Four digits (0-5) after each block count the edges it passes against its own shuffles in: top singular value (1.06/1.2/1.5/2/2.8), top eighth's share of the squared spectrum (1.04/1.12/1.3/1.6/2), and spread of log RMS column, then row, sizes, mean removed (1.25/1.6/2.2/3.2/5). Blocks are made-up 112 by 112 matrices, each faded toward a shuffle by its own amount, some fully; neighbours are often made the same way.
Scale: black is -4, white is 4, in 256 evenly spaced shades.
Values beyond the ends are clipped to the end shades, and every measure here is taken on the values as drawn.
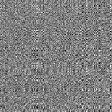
5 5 3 3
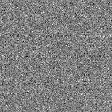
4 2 1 1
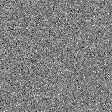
2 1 0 0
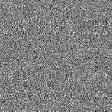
4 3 2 2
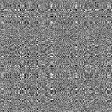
5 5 3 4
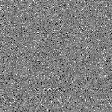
4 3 2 2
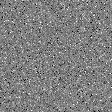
2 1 0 0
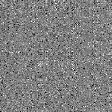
4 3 2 1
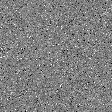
0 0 0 0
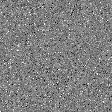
0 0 0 1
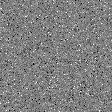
0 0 0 0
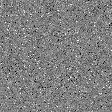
0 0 0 1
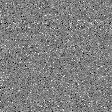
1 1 0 2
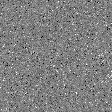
0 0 0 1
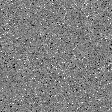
0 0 0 1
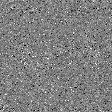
0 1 0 2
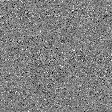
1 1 0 2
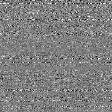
2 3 0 4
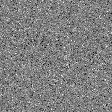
0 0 0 0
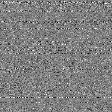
2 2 0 4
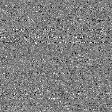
1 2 0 3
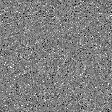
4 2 1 1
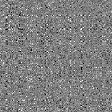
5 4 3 2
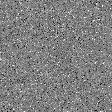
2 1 0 0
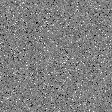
1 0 0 0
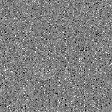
4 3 2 1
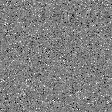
3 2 0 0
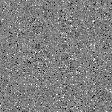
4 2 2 1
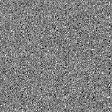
4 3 2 1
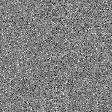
3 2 1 0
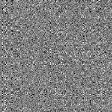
4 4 3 2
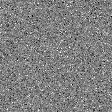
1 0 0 0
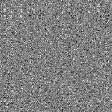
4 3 2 1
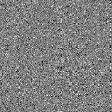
4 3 2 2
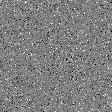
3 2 0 0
